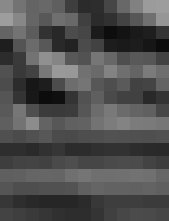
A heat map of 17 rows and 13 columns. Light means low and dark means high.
Seam: horizontal, 60% of the way down, the bottom part calmer. Stripes: horizontal, repeating 4 times. Average level on the scale: 70%. Histogram: bell-shaped.
